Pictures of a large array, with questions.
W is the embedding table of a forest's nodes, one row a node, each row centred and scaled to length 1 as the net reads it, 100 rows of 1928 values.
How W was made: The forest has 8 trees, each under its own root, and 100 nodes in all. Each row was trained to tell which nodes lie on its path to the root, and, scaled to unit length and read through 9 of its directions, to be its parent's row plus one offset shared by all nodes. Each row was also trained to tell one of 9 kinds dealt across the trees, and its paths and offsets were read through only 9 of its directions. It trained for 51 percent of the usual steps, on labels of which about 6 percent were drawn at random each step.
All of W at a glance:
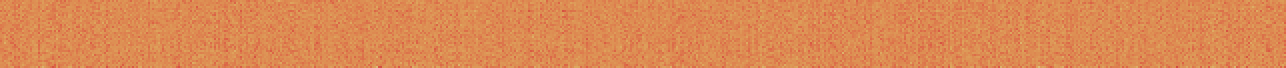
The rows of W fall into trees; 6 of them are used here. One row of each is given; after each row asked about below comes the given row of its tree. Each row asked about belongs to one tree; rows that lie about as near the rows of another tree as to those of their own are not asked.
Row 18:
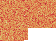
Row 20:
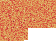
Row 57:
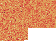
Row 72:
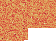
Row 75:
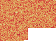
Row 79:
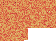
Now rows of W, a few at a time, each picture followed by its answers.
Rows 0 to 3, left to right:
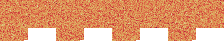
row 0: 79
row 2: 20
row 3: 20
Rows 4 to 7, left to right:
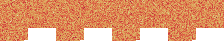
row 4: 72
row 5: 72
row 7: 20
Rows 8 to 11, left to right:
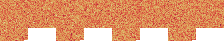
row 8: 18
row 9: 57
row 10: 18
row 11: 75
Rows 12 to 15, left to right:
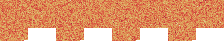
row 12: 20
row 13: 72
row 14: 18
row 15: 79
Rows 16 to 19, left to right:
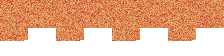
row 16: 79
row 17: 79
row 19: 57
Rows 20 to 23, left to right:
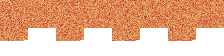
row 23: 72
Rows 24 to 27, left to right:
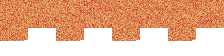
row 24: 72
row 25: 79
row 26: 79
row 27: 72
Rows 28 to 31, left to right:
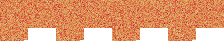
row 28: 79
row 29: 18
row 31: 79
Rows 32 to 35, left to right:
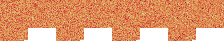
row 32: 20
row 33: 20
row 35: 20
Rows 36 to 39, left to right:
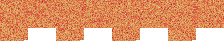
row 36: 79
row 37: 72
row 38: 79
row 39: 18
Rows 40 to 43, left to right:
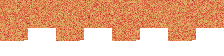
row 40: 79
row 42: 20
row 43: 79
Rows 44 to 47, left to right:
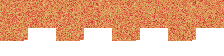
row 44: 57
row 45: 57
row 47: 57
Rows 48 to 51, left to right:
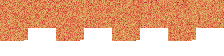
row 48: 79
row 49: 20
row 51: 20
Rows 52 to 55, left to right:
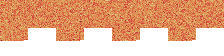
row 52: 75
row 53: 57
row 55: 57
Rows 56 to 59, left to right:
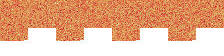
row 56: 20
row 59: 57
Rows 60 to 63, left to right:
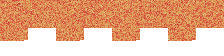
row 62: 75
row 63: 57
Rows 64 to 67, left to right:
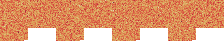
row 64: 20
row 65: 57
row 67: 79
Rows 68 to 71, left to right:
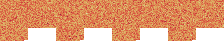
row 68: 18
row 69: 57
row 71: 72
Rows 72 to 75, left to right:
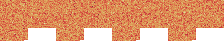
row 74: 79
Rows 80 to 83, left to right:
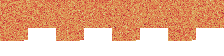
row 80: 20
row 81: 75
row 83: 20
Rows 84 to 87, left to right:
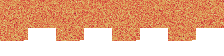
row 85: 75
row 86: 18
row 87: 72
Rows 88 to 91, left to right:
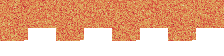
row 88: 79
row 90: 20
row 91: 72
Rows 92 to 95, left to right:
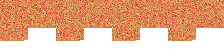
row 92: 20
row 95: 57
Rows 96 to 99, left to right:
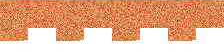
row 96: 72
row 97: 57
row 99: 18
